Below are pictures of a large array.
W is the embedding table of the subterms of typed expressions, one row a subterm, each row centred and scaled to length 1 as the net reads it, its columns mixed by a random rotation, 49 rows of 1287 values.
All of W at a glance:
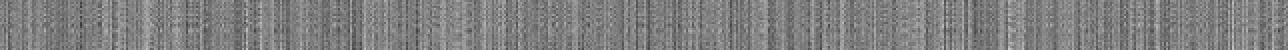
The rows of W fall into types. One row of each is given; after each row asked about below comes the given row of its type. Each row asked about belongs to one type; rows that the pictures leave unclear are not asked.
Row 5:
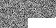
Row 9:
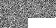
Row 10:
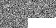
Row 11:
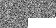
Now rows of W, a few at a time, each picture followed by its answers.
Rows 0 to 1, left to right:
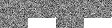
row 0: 5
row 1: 9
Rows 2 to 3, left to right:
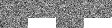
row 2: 9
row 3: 10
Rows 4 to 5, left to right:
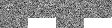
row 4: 10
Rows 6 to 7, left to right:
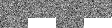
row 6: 9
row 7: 11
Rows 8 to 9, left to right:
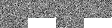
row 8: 10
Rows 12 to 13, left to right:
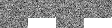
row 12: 11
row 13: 5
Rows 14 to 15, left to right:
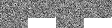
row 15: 5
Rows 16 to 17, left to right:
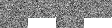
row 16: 11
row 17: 9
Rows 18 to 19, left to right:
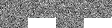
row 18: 10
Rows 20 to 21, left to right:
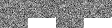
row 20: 5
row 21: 10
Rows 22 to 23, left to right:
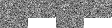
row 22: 11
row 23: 10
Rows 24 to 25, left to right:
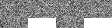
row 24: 9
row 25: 9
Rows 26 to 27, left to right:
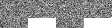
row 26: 9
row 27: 10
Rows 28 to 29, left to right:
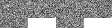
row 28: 10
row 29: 5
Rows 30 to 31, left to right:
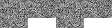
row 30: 5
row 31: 5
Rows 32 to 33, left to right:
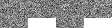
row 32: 5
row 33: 10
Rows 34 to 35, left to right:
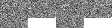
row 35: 10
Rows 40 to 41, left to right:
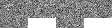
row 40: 10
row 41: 5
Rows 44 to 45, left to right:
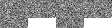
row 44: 11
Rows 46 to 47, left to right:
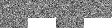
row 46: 10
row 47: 9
